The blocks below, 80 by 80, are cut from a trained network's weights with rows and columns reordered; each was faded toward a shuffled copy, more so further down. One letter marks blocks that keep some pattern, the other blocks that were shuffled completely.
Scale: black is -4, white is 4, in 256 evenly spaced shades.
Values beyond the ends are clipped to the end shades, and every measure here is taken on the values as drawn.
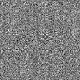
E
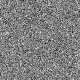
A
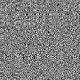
E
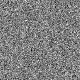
A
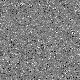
A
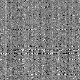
E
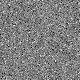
A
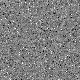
A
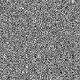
E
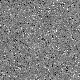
A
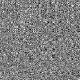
E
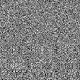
E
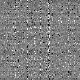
E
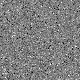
A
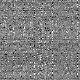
E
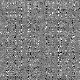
E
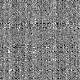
E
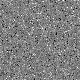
A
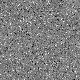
A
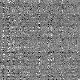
E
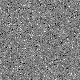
A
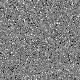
A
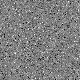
A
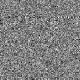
E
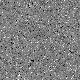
A
